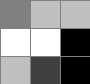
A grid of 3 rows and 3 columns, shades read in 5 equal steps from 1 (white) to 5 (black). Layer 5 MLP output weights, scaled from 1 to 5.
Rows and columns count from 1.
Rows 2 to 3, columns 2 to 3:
1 5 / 4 5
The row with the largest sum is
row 3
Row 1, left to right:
3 2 2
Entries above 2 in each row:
1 1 2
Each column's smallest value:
1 1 2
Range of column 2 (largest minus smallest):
3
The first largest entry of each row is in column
1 3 3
